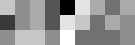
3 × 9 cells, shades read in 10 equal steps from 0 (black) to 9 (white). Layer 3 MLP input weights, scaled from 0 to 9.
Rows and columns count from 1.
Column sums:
14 17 19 11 17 19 14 14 16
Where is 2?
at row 2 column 1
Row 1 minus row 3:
2 -2 -1 -2 -9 4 2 0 1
